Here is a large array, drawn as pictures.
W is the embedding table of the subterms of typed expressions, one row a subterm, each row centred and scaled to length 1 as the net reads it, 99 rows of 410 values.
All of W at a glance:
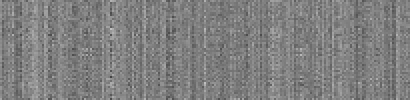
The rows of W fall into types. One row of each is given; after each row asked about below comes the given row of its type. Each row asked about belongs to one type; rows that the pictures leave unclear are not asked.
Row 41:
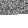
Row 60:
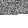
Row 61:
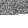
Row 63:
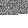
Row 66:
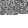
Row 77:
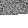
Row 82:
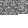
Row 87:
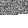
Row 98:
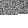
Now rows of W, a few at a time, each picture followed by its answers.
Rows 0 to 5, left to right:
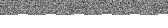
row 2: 61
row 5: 61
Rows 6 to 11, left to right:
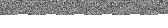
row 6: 41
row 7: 63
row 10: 63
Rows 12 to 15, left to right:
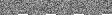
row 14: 61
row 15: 98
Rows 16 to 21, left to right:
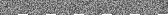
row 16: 98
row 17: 63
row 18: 66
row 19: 61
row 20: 66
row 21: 98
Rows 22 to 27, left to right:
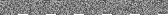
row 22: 66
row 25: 41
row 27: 98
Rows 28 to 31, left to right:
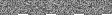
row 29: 82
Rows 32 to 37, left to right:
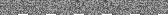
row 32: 87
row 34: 66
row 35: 66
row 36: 41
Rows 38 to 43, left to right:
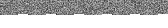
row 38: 87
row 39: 63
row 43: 63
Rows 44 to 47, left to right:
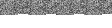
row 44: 61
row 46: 61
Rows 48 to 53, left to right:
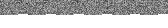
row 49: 60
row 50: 66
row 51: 98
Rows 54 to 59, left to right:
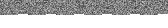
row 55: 60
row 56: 87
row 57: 98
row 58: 98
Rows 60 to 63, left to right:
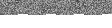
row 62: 66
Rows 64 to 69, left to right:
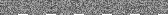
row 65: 98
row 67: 98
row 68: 61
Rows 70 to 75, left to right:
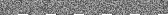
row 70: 41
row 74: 66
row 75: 87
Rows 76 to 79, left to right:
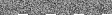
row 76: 41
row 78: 66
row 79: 82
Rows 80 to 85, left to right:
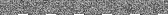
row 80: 87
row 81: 60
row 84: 82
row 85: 61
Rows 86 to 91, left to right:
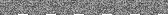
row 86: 60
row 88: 60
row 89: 61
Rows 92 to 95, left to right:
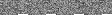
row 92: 82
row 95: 60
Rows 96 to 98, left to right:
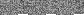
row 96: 87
